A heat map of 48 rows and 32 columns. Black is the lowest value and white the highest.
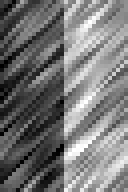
The right part is higher, past a seam about 50% of the way across. The middle left is the ninth with the lowest average. The grain runs diagonally up to the right.
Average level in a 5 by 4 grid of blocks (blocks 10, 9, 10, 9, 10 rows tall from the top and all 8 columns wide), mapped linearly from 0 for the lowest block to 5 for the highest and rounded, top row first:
1 2 5 4 | 1 2 5 4 | 0 1 5 3 | 1 0 5 5 | 1 0 5 5
